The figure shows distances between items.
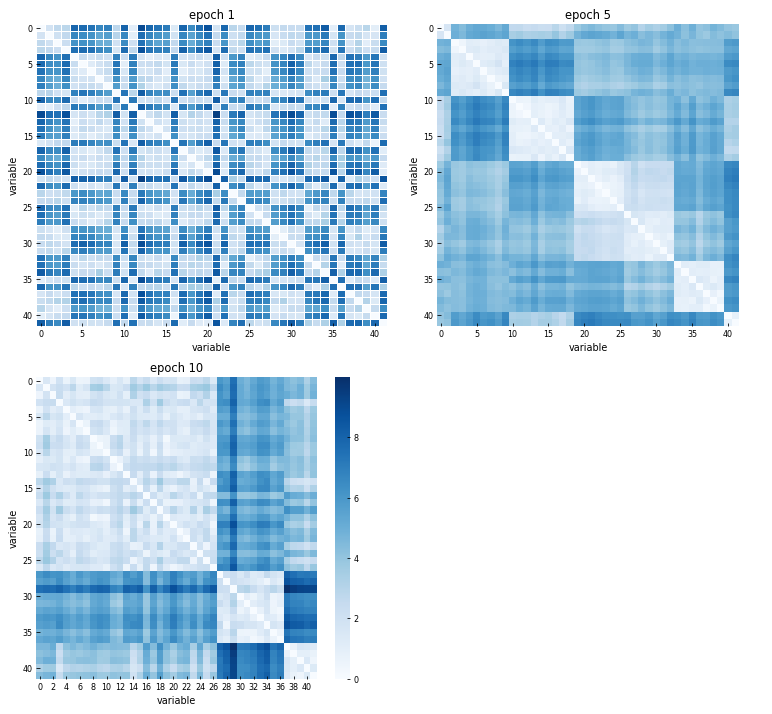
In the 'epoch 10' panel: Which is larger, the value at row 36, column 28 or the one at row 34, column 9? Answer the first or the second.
the second
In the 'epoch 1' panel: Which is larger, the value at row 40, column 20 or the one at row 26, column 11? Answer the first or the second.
the first
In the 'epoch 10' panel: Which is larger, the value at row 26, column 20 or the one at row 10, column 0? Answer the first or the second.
the second
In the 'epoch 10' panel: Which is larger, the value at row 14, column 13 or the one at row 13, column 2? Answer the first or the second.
the first
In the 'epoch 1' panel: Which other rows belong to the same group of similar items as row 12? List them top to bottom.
4, 5, 6, 7, 8, 10, 13, 14, 15, 17, 18, 19, 20, 22, 25, 26, 27, 32, 33, 34, 36, 41
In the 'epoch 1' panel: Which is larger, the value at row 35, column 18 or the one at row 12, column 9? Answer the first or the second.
the second
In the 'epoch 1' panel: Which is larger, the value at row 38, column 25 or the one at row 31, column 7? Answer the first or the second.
the first
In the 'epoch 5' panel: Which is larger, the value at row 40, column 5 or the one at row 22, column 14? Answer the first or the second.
the first
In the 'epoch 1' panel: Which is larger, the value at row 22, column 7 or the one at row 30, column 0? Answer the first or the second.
the second
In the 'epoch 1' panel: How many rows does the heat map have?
42
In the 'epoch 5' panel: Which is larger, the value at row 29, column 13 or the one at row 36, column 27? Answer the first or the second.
the first
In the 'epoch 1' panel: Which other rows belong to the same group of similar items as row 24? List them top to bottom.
0, 1, 2, 3, 9, 11, 16, 21, 23, 28, 29, 30, 31, 35, 37, 38, 39, 40
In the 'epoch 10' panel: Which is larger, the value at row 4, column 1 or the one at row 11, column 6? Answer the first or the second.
the first
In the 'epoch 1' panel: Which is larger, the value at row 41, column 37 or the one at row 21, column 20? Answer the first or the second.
the second
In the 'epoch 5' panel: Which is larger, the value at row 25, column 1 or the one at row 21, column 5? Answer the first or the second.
the first
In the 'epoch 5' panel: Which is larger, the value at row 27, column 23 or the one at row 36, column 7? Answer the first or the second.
the second
